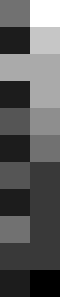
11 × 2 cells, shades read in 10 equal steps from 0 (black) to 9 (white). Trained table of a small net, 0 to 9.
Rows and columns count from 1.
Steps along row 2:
up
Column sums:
27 45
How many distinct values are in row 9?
2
